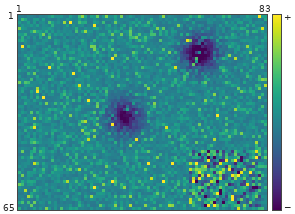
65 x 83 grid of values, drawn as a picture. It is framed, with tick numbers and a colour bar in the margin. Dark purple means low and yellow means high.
Histogram: heavy tails on both sides. Odd patch: rougher, in the bottom right. Slope: none. Mirror symmetry: none. Dips: two. Roughest part: bottom right.
